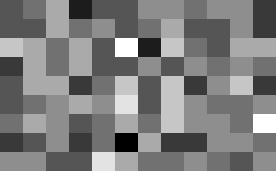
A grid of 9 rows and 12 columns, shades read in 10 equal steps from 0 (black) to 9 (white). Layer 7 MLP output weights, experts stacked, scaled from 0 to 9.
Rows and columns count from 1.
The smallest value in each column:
2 3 3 1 3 0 1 2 2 3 3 2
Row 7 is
4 6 5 3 4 6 4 7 5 5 4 9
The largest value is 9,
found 2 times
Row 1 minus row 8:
1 1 1 -1 -1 3 -1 3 2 0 0 -2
